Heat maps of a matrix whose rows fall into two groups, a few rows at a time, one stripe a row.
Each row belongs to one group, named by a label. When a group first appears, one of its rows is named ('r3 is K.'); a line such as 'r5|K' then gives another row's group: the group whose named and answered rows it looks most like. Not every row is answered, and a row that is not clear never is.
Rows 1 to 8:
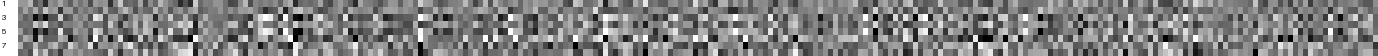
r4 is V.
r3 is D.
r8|V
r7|V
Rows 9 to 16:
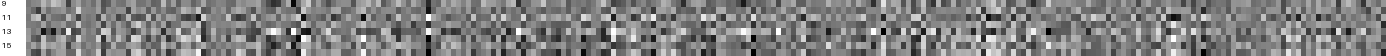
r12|V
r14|V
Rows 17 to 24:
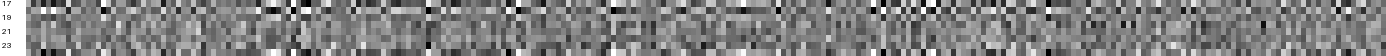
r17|D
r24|D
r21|V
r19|D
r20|V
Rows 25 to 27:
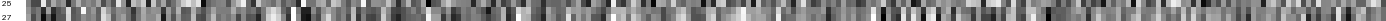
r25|V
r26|D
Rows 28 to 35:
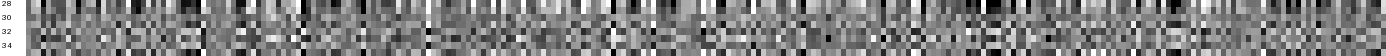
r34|V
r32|V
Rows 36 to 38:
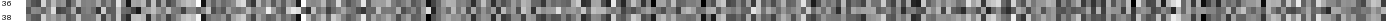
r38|V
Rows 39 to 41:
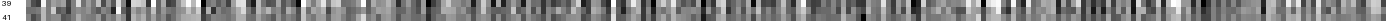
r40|V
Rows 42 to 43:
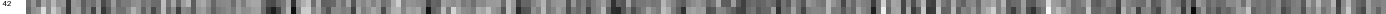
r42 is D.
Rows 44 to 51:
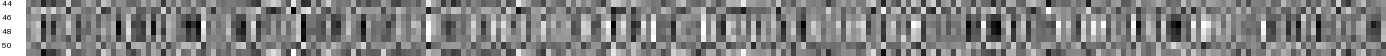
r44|D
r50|V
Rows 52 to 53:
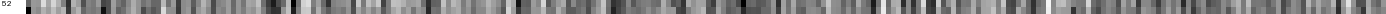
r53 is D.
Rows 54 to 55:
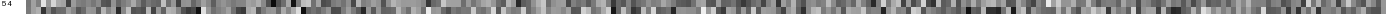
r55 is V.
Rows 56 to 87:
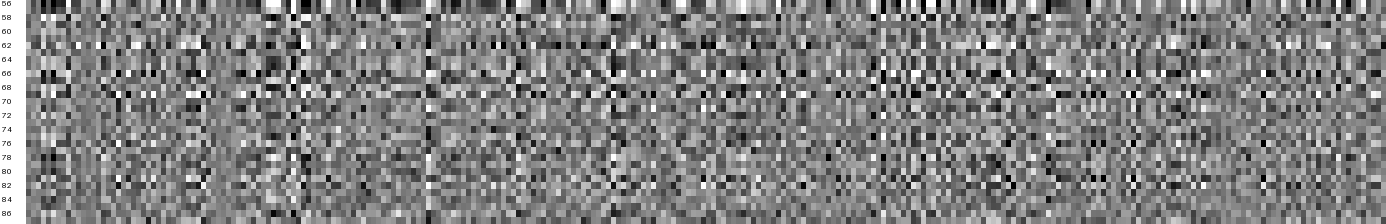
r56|D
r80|D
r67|D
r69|V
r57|D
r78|D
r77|V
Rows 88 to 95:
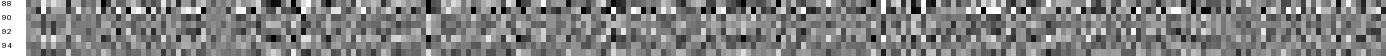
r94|V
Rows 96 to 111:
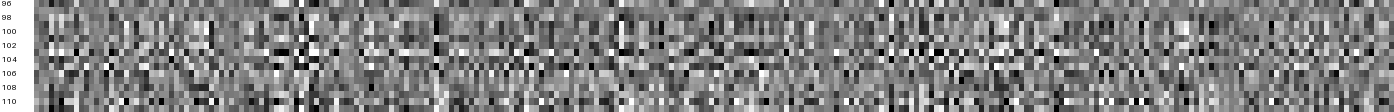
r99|V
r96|D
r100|V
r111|D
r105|V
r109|D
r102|V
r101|D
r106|V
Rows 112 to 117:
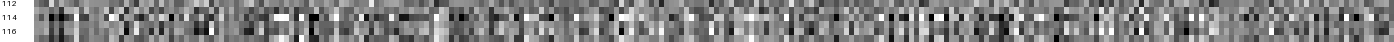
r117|D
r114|D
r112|V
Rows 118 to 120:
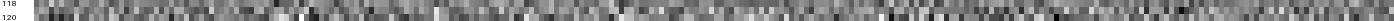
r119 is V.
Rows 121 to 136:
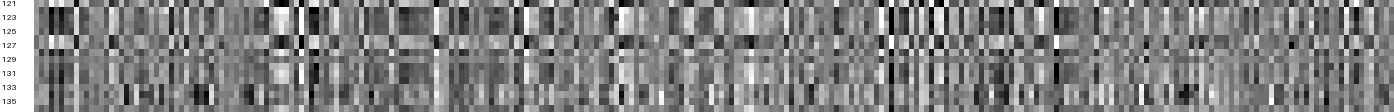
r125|D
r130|D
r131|D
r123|D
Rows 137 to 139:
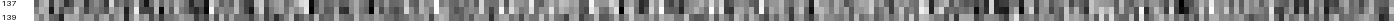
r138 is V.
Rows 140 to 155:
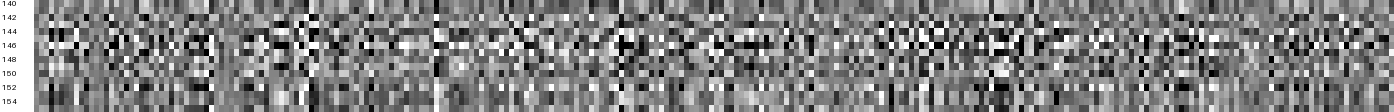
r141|V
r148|V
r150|V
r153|D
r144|D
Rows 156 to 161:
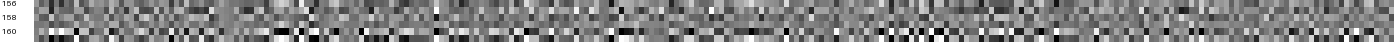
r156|D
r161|D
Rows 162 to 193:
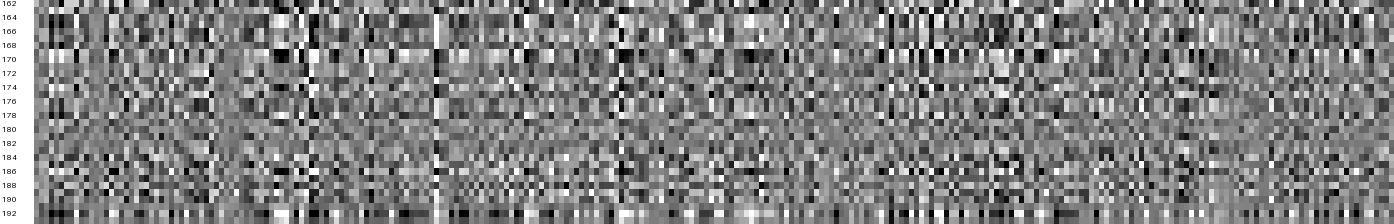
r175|V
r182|V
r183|V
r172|V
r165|D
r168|D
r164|D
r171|V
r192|D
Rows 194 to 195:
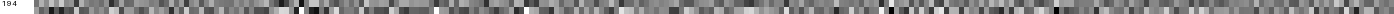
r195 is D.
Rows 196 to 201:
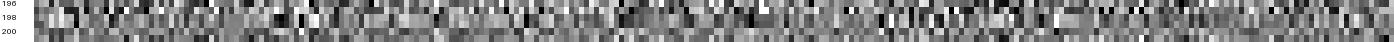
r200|D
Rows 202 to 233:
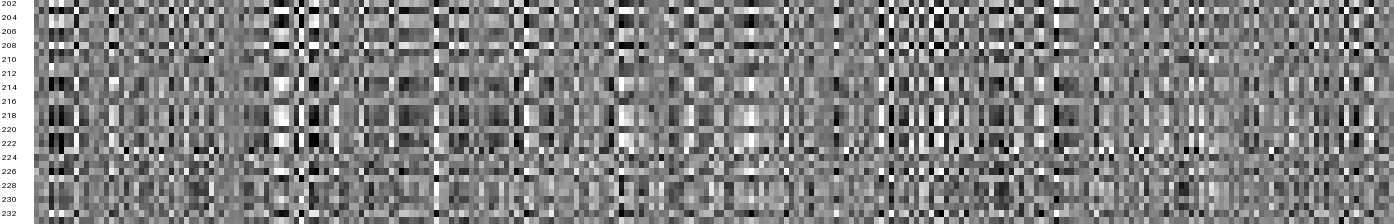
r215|V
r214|D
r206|D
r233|D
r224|V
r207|D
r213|D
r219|D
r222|D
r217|D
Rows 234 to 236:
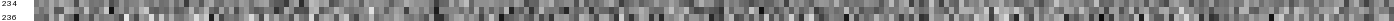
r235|V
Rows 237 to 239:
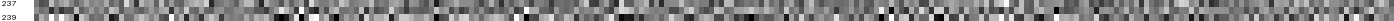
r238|D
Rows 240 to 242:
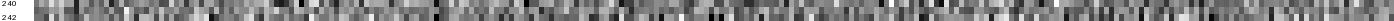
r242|V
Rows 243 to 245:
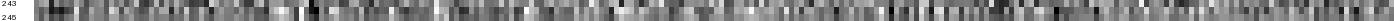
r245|D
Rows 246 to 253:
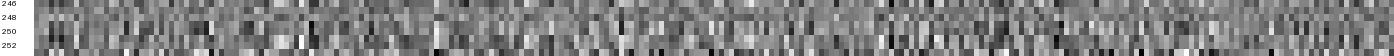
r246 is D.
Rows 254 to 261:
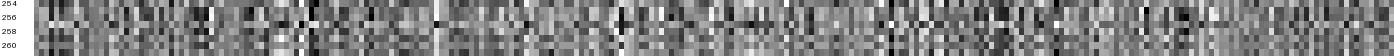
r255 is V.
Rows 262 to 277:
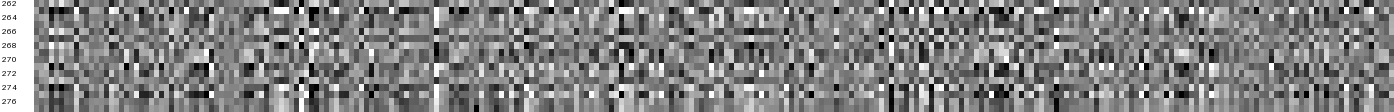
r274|D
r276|D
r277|D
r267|D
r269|V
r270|V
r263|D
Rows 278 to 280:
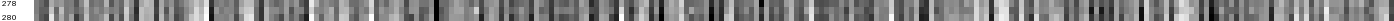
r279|V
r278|V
